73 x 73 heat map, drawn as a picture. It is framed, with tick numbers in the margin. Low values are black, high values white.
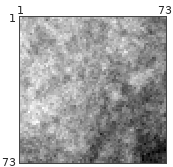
Ninth with the lowest average: bottom right. Mirror symmetry: none. Stripes: none. Ninth with the highest average: middle left. Grain: blotchy. Slope: up to the top left.
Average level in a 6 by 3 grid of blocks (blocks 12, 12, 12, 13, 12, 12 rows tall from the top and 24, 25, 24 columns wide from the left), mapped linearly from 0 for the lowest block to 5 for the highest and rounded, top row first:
543
443
533
531
421
320
